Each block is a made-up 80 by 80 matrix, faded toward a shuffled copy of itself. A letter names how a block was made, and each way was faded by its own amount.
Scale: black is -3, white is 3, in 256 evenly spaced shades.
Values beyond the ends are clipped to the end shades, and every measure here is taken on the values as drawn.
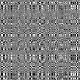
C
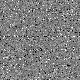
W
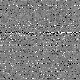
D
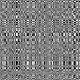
C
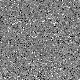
W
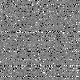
D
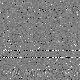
D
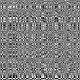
C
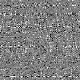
D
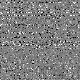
D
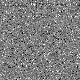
W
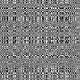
C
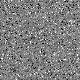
W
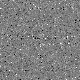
W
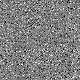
W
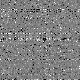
D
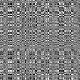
C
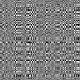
C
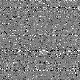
D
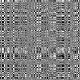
C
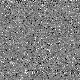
W
